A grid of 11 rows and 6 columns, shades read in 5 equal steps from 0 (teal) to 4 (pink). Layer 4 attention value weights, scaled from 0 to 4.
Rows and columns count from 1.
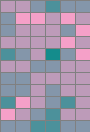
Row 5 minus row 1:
-2 -1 1 -1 0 2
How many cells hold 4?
8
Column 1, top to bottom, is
3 2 2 3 1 3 2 2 1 4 2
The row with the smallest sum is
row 11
